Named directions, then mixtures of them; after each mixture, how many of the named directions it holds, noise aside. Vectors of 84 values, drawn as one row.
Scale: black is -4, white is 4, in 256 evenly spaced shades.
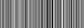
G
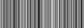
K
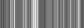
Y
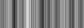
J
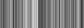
three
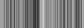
three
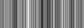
two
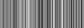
three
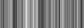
three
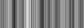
one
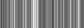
one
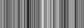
three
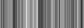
three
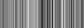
three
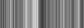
two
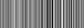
one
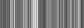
one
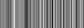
two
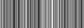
two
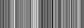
two
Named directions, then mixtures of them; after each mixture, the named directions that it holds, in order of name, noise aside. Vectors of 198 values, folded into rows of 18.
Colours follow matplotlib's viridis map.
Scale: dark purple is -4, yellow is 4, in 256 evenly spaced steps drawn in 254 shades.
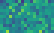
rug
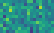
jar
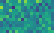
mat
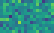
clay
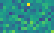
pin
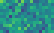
rug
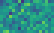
pin, rug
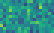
clay, jar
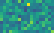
mat, pin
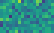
clay, mat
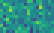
jar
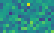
pin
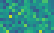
clay, rug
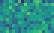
clay, rug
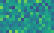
mat
